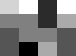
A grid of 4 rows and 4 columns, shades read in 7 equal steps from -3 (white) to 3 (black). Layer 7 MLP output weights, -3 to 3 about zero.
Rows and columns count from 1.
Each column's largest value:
1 3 2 1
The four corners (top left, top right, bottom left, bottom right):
-2 -3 1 1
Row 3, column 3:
0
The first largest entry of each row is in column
3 3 1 2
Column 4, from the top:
-3 -1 1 1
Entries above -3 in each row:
2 4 4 4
